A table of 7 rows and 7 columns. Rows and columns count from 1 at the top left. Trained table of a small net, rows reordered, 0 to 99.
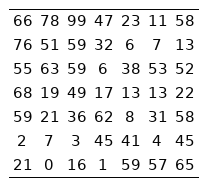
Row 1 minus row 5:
7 57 63 -15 15 -20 0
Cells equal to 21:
2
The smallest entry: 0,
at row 7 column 2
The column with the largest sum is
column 1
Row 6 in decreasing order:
45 45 41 7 4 3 2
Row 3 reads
55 63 59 6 38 53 52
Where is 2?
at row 6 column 1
